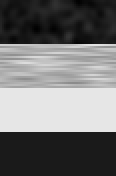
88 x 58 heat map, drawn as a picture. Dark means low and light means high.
The table splits into 4 rows of 1 panel. Panel 1,1: very low, blotchy, faint in contrast. Panel 2,1: high, streaked across. Panel 3,1: very high, flat. Panel 4,1: very low, flat.
